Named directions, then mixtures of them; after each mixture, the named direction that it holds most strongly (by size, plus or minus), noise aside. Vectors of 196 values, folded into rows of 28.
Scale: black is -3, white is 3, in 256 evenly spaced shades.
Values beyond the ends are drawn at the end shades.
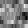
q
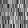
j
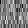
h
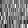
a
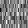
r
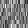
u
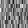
h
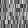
h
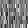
a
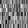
r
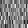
a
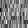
r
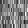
j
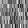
j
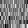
a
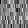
h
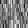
u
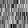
u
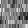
q
